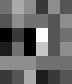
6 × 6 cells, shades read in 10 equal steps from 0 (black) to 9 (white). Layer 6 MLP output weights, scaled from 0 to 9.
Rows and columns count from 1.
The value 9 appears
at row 3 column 4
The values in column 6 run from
3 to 5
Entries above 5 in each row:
1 0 1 1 0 1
